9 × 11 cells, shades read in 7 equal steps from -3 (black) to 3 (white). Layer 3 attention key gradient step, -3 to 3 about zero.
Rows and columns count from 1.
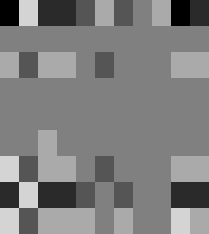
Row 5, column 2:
0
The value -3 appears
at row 1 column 1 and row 1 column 10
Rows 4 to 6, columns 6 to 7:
0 0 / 0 0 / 0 0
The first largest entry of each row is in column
2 1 1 1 1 3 1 2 1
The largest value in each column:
2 2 1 1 1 1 1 0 1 2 1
